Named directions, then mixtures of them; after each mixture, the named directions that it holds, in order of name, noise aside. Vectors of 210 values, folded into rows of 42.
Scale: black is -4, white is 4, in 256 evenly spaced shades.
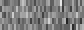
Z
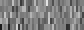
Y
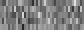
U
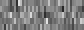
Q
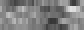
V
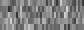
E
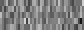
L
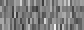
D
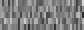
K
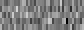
Z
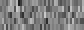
E, Q, U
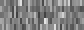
D, Q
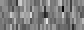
Q, Z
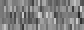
K, Q, U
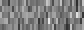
K, Y, Z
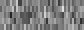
Q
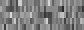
Q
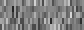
D, Y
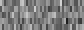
Z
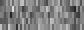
L, V, Y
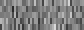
D, Y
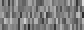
K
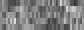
E, V, Z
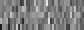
Y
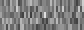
K, Q, U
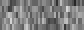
E, V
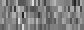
U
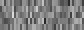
D, K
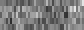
E, V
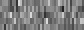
Q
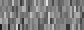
Y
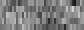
E, U, V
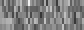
D, E, K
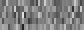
U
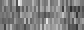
L, Q, V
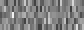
L, Z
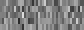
E, U
